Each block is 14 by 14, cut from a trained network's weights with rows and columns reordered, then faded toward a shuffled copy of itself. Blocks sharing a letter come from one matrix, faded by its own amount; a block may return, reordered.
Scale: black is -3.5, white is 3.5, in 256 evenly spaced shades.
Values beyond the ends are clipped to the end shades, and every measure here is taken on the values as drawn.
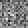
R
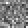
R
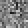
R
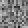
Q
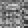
Q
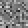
R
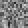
Q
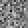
R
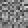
Q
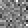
R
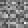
Q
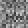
Q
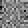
Q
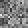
Q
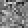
R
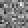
R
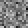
R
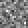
R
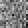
R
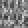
Q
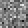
R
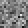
R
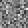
R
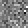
R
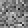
R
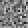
R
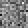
R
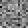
Q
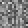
Q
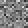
R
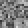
Q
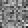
Q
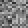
Q
